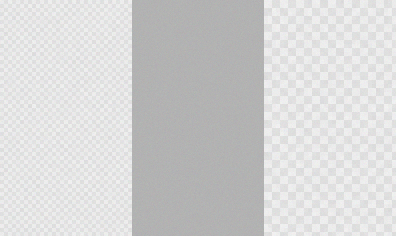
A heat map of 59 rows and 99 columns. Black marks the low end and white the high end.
It is made of 1 by 3 panels. Panel 1,1: very high, checkered, faint in contrast. Panel 1,2: high, flat. Panel 1,3: very high, checkered, faint in contrast.
